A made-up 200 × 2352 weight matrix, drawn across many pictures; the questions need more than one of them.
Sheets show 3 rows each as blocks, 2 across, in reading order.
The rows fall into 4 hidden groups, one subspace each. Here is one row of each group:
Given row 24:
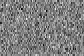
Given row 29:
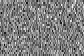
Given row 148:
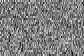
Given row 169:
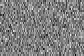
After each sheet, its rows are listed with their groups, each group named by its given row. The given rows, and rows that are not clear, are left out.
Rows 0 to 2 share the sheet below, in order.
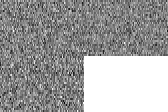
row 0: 148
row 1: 148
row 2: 24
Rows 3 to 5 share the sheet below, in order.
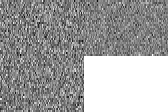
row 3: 169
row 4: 169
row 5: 169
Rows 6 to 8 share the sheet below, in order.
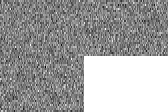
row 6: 29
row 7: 29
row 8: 24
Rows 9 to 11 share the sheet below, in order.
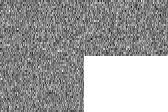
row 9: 169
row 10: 29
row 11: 24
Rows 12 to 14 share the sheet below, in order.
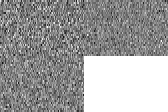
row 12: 169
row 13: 29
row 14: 148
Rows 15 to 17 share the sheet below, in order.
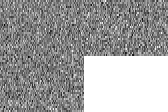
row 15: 148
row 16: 29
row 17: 148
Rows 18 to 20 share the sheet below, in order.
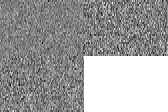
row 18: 24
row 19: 24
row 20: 29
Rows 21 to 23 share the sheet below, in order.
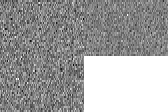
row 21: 169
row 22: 169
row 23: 29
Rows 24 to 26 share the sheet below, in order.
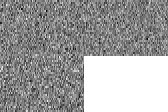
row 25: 169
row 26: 169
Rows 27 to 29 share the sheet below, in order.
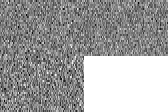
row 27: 148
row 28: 148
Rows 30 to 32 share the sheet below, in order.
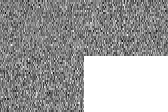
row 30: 169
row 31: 169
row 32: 24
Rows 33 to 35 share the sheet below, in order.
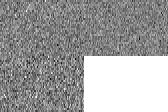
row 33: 169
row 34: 24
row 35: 24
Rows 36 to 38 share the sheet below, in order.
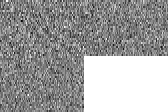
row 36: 24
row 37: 169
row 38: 169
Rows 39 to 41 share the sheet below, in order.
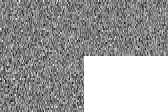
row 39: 169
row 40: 29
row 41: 169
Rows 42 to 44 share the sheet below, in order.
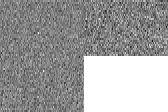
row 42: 169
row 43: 169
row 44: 169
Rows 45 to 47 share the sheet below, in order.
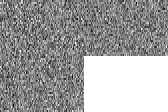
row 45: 169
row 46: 169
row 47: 148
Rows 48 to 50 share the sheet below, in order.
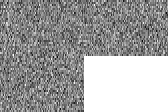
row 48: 169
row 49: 148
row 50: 29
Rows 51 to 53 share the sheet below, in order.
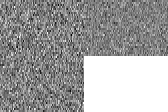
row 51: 148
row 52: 24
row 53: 24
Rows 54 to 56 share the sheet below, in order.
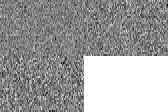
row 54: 24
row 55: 169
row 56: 169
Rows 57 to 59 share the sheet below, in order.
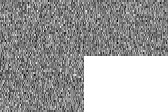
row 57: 24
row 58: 169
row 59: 148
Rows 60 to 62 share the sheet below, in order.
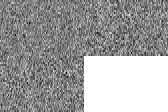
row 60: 148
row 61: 148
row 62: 29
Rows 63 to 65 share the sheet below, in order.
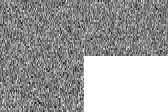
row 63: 169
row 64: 29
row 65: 169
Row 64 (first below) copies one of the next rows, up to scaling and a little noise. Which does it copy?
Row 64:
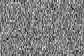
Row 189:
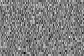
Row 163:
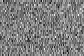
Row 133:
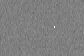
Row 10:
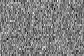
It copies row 10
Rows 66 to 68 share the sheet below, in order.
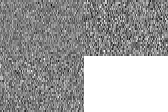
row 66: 169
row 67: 169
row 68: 148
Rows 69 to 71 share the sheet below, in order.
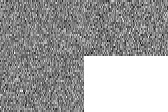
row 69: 24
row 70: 148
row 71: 148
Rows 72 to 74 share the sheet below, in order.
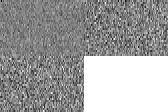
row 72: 29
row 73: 29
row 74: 148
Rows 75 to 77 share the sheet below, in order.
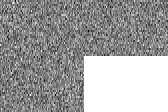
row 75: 148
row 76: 169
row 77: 29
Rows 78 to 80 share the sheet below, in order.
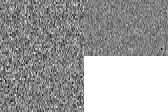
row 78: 24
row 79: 24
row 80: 169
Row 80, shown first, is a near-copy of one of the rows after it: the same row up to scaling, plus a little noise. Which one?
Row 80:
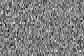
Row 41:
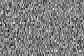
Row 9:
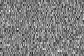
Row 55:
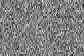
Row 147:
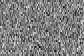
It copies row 41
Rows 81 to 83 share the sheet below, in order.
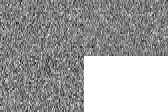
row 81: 29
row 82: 148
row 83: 169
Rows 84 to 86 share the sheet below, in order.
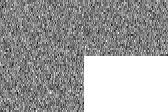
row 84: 148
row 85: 29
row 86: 24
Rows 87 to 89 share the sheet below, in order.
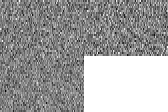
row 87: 169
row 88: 24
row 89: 169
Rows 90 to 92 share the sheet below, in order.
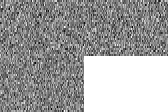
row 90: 24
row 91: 29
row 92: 169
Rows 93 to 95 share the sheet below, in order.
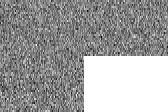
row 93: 148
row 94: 24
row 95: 29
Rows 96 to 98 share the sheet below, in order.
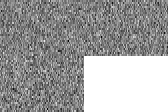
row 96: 169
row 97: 24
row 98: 148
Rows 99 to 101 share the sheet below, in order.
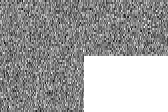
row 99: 148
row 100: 24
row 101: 24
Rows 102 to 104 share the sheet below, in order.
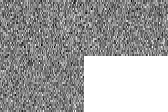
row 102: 29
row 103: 169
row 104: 169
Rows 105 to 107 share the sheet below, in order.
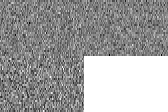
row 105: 148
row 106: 24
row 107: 148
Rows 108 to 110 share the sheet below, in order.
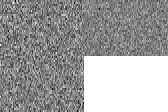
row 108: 148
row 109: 148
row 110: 24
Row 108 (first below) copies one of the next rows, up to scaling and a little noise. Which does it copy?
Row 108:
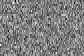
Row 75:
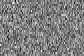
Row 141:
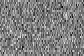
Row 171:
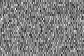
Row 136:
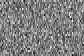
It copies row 75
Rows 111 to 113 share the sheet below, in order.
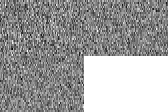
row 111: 148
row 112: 148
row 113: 169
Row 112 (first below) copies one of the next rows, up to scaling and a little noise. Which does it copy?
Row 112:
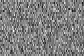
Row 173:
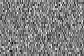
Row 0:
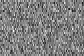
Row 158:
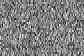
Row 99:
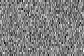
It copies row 0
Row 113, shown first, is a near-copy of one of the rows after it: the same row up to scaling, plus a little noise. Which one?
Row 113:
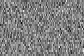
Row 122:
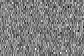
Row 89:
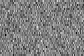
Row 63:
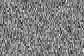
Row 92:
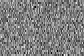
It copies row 63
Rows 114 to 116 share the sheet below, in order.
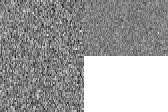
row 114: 29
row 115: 169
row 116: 148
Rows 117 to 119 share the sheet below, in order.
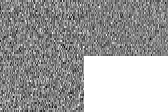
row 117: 24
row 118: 29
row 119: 169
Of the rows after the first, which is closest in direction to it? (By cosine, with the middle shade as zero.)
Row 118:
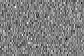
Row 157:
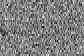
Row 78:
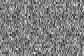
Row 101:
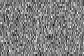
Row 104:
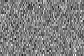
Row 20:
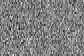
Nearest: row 20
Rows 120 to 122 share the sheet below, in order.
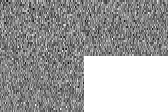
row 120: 29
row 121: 29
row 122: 169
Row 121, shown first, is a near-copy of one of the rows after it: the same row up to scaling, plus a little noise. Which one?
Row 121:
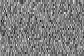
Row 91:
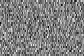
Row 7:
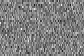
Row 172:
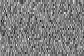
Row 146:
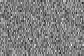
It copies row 172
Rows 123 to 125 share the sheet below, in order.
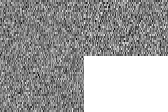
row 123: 169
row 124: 24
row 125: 148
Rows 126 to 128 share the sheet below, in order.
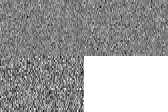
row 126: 169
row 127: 169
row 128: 24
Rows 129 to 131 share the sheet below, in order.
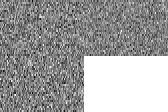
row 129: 24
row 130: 169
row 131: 169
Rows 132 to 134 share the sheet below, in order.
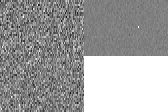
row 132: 169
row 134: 169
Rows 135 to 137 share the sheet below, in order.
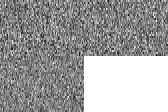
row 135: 148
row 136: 148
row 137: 169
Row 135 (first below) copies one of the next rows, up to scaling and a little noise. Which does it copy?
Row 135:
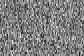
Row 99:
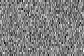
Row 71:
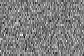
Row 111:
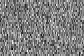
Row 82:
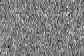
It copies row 111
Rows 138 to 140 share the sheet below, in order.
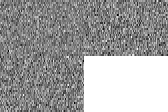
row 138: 24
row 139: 29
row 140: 169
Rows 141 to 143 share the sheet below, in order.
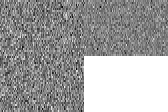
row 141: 148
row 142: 169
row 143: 29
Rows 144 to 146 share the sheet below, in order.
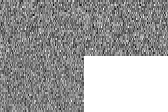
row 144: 29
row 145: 148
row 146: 29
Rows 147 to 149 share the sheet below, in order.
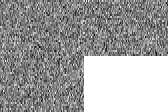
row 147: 169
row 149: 29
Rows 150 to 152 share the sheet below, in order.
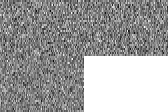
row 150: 169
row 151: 24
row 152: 29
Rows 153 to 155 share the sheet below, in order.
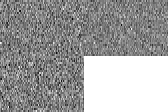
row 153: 169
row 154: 24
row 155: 24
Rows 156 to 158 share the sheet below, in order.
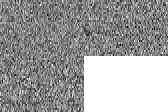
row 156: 148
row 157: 29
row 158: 148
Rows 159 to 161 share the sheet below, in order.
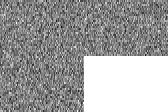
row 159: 29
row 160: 148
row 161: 24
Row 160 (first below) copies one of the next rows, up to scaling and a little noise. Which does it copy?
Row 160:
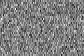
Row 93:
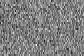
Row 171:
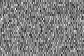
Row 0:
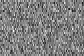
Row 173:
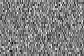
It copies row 171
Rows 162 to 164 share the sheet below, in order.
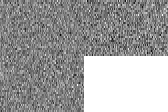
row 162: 29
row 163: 29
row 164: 148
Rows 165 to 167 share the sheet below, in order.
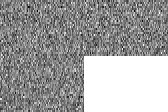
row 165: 24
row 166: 169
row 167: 169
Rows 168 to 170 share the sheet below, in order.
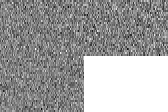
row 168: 169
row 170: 29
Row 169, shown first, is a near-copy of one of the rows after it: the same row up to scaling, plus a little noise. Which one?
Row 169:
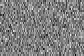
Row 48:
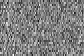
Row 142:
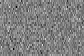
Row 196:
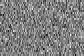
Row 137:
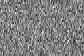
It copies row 196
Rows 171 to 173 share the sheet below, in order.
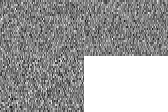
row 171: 148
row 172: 29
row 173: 148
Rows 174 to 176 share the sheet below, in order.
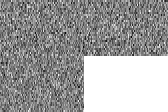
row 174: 24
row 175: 29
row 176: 148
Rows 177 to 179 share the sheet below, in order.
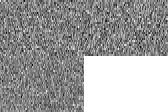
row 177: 148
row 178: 148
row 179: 169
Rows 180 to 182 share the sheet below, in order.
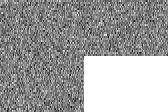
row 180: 169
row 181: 148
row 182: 169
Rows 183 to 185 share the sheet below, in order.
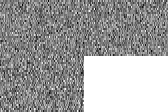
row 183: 24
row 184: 29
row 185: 24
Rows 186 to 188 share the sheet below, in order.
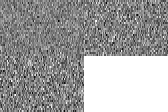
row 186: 169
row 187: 29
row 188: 169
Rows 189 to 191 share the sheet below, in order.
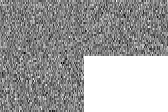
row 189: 29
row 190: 24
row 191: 169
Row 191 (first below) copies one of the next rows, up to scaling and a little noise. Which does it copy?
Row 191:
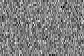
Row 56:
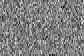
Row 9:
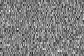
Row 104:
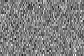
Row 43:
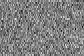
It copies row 56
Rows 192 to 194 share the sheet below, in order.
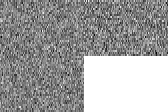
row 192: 169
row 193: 148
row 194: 169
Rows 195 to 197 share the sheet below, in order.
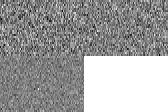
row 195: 148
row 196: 169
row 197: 169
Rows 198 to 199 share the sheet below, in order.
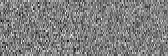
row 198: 169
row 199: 169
